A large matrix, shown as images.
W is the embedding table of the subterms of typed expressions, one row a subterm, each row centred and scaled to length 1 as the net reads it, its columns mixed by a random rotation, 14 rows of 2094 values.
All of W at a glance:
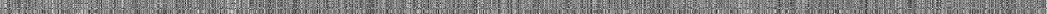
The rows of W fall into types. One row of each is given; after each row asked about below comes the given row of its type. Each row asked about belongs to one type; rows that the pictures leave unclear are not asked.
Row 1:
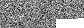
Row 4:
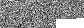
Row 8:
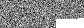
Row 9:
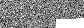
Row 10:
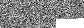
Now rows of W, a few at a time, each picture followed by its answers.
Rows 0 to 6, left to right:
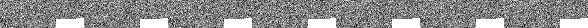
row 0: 9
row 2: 9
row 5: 9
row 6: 4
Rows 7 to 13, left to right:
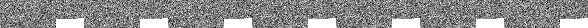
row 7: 1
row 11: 10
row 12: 10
